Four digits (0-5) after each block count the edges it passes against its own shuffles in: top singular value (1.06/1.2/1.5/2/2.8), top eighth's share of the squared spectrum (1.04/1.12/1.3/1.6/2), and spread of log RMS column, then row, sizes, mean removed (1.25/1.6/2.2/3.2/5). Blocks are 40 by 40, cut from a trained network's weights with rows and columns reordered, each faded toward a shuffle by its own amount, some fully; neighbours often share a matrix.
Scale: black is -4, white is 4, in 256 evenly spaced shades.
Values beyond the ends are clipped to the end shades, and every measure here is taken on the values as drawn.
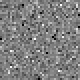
0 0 0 0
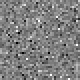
0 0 0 0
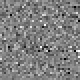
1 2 0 2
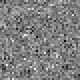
0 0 0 0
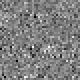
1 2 0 2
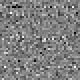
2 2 0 2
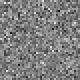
1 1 0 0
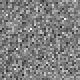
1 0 0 0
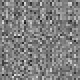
4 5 3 2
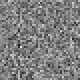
2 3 1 0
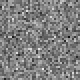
1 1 0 0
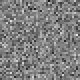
0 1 0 0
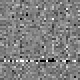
3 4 2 1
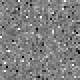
0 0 0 0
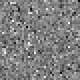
0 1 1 0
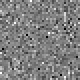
1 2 1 0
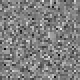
2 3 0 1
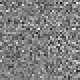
2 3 1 2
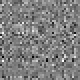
3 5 2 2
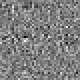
3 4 2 2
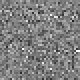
2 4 1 2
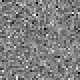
0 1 0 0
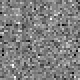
1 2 0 1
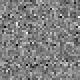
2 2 0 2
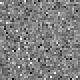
0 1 0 0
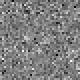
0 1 0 1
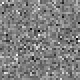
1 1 0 1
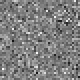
1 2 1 0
